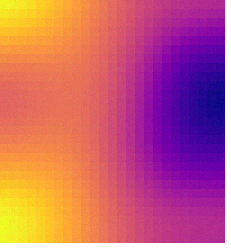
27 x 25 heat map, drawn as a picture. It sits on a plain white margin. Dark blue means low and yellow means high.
The middle left is the calmest part. There are no lone odd cells. The ninth with the highest average is the bottom left. The field is smooth, with broad soft blobs. The middle right is the ninth with the lowest average. Values rise toward the left. There are no regular stripes.
